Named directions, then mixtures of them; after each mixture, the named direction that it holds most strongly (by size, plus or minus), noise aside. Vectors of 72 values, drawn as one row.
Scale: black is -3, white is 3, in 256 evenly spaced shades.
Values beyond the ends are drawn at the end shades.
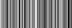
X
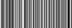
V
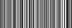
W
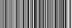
W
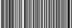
V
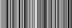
X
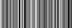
X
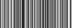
V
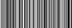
X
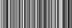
X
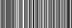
V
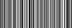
W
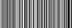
V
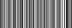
W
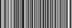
V
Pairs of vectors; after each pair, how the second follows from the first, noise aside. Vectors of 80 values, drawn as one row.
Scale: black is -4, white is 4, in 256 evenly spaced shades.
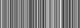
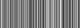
copied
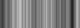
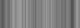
shrunk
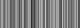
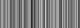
copied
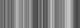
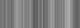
shrunk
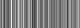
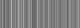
shrunk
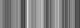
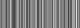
shuffled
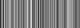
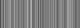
shrunk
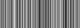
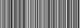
shuffled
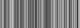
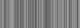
shrunk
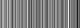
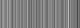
shrunk
